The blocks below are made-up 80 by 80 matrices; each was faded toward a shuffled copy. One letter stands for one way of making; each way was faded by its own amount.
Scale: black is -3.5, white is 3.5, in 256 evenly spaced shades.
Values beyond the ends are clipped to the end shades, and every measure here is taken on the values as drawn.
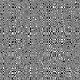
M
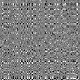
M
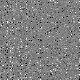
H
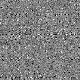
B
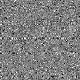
B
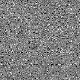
B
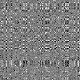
M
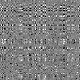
M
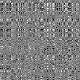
M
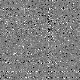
H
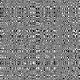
M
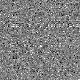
B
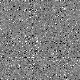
H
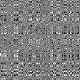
M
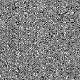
B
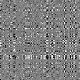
M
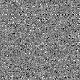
B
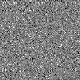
B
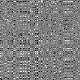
M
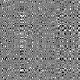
M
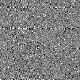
B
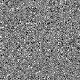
B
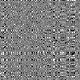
M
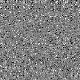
B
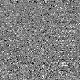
B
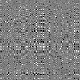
M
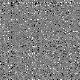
H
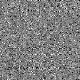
B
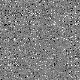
H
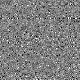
B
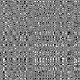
M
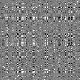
M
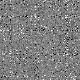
H
